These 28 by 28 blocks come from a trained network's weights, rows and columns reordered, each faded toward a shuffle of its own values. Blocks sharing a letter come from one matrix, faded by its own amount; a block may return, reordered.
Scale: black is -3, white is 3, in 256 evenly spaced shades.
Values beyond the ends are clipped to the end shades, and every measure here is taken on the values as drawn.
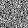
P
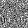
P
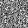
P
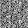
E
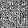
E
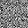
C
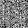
E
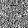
E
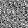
P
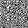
E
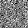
E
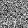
C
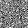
E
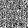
E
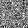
P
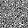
P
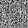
E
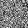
C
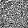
P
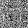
C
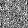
E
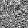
C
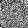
P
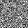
P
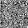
E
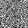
E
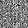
E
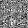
E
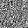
C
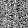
E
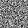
P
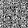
E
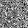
E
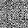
C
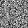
E
